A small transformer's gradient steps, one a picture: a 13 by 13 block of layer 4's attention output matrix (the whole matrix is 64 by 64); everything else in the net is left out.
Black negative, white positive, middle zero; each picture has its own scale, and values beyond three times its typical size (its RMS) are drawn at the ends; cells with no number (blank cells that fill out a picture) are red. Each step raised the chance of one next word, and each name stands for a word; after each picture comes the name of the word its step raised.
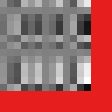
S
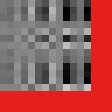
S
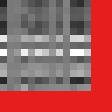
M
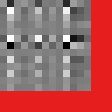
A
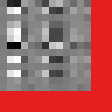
A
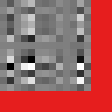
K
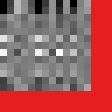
M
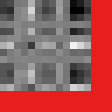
S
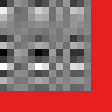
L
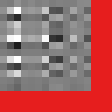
A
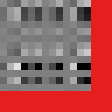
L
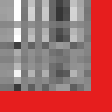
S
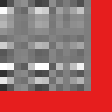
L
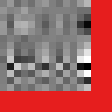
K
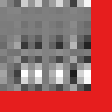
S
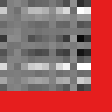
L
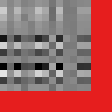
K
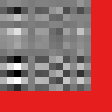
K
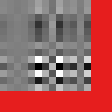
K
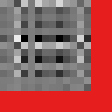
A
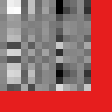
S
